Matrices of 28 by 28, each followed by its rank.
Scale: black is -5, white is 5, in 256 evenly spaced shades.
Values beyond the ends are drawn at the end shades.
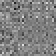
five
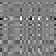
two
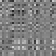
two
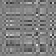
two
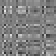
two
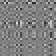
two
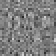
five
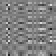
two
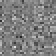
five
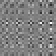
two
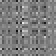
two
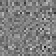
five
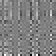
two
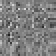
five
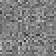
five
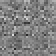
five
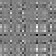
two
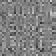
five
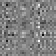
five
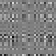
two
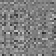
five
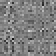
five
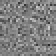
five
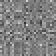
five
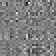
five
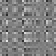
two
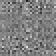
five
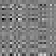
two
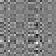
two
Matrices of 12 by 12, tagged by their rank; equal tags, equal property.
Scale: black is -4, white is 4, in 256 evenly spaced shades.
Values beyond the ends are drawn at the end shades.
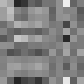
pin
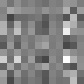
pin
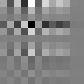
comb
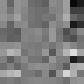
pin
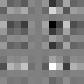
comb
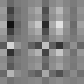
comb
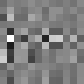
pin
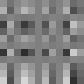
comb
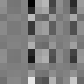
comb
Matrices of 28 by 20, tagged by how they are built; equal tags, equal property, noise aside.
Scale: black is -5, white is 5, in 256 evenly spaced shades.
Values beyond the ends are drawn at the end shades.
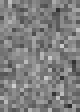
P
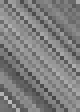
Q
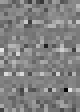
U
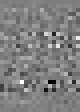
U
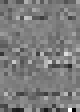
U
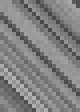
Q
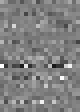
U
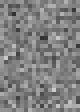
P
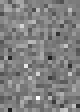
P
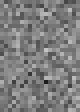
P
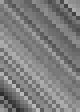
Q
